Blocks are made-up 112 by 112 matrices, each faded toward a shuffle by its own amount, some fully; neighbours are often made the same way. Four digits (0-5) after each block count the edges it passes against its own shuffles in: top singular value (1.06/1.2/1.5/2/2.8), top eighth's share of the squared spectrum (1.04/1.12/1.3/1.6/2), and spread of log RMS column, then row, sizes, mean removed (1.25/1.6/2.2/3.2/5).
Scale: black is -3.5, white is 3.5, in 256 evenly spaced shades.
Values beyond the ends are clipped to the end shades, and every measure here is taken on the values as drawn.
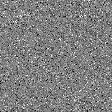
3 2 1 1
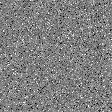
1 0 0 0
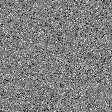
0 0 0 0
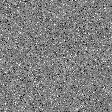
1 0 0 0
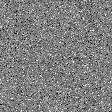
0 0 0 0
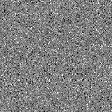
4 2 1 1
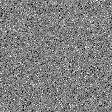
2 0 0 0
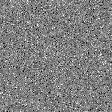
3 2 0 0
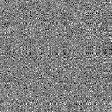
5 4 2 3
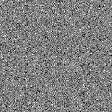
4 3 1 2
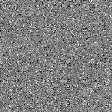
4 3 1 2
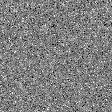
2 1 0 0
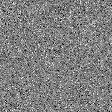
3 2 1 0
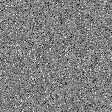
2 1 0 0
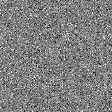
3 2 1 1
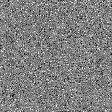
3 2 0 1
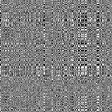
5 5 4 4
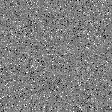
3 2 0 1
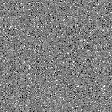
4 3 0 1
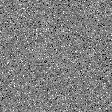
2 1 0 0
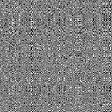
5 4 3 3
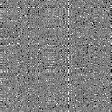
5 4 3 2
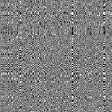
5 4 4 3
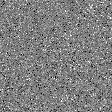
1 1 0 0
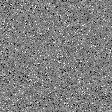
2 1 0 0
